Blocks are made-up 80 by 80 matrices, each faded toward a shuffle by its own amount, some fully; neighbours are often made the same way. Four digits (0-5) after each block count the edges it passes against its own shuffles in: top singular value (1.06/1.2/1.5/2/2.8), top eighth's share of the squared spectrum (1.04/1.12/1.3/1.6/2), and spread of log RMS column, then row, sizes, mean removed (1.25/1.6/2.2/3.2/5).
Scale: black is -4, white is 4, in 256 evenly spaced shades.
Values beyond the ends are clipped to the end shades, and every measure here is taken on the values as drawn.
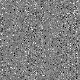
1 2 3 0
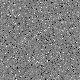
0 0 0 0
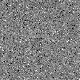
3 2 0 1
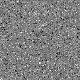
2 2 0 1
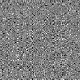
4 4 2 2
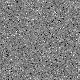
0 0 0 0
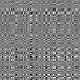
5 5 4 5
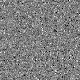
3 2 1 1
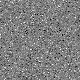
0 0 0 0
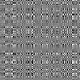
5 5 4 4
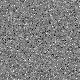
0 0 0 0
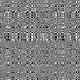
5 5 3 4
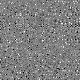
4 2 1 1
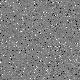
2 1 0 0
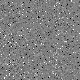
2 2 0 0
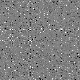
3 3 1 1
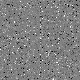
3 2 1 1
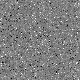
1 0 0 0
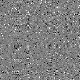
4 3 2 2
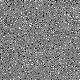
3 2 0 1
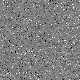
1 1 0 0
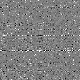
4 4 1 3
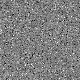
0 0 1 0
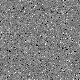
0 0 0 0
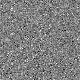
0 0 1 0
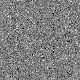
1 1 2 0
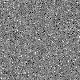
0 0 0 0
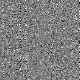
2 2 3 0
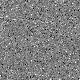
0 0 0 0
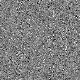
1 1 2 0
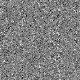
1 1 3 0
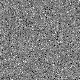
0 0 1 0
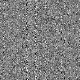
1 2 3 0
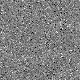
0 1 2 0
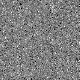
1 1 2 0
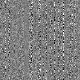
2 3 4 0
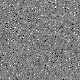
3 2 1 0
